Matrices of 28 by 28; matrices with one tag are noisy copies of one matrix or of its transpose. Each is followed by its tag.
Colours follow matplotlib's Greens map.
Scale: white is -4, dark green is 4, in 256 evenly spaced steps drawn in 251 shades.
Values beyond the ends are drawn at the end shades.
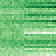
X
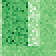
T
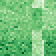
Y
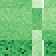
Y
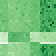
Y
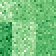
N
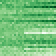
X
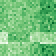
Y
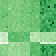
Y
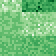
N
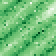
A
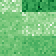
N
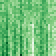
X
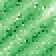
A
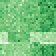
Y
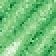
A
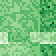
Y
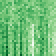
X
